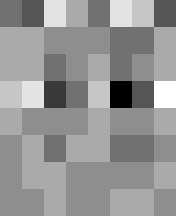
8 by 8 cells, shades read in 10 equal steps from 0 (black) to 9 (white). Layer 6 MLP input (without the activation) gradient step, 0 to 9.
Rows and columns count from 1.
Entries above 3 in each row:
6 8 8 5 8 8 8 8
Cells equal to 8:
3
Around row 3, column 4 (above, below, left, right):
5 4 4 6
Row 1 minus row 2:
-2 -3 3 1 -1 4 3 -3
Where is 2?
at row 4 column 3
